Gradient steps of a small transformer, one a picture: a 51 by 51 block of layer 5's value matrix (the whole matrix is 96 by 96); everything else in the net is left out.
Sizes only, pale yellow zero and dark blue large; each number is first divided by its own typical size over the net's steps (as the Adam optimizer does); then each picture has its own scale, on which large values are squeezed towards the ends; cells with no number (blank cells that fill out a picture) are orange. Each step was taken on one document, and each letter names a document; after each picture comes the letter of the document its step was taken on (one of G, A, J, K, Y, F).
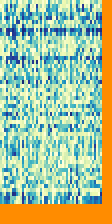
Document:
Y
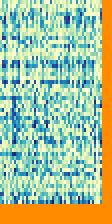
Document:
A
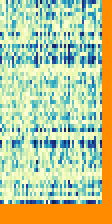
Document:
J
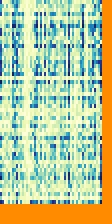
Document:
J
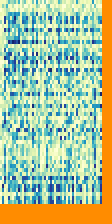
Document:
A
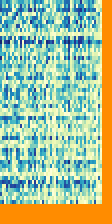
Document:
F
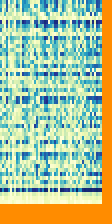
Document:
Y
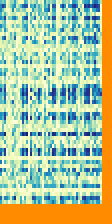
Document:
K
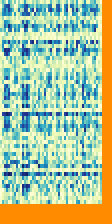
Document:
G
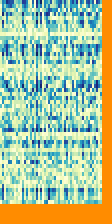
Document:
G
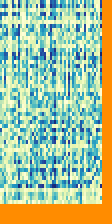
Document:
K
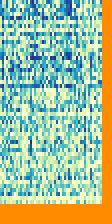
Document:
F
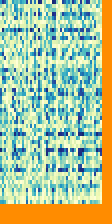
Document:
K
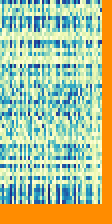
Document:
F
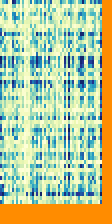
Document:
J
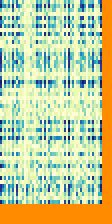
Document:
J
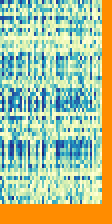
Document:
F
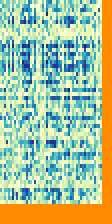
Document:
A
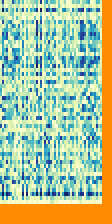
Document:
G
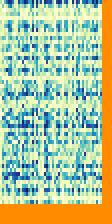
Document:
G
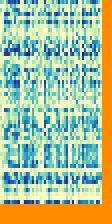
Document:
Y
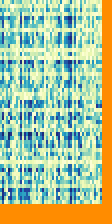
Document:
F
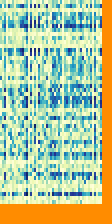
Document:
A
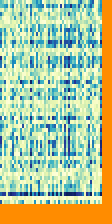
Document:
J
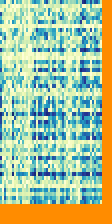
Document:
K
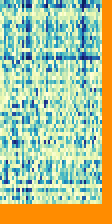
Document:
G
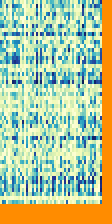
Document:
J
